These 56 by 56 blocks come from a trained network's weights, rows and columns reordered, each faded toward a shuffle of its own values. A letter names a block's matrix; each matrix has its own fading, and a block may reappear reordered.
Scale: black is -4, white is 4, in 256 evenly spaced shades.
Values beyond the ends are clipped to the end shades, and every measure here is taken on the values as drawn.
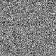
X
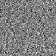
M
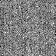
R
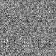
X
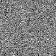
X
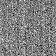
R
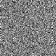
M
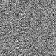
M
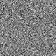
M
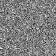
M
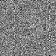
M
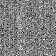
R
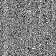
R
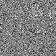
X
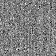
R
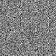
M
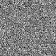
X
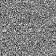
M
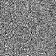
M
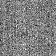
R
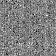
R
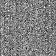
R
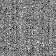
R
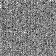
R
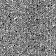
R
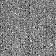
R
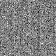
R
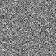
M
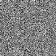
X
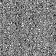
R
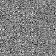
M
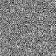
X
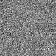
M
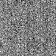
R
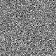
X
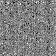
R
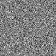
X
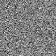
X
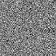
M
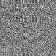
X
